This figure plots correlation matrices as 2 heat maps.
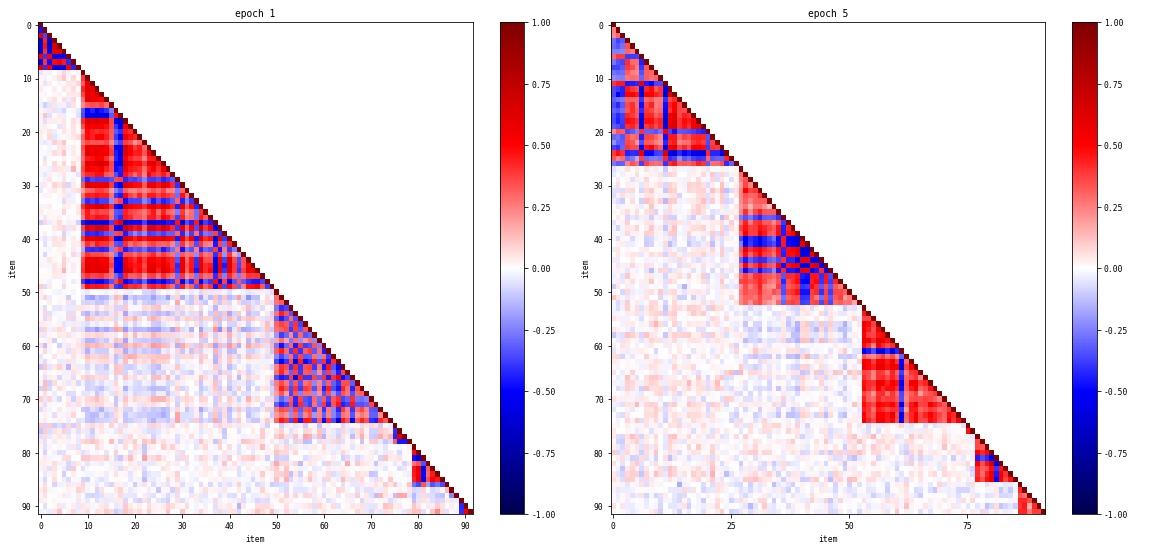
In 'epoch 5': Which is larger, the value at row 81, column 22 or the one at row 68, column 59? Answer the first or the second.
the second
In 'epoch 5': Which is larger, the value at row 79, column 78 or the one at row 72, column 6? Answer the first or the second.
the first
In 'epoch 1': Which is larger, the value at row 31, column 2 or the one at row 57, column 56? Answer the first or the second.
the second
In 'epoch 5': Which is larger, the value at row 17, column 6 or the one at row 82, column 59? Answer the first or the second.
the second
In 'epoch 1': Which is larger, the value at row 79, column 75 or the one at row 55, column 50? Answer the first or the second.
the first
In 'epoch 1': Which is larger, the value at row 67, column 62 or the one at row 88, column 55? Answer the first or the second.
the second
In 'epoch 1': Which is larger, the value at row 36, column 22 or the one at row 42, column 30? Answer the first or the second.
the first
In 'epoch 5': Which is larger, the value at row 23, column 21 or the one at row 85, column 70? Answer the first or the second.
the first
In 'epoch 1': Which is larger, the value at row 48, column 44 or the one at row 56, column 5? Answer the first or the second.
the second
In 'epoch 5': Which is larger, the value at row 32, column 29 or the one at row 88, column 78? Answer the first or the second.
the first
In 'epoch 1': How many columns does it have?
92
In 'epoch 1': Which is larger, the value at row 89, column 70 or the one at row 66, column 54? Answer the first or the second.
the first
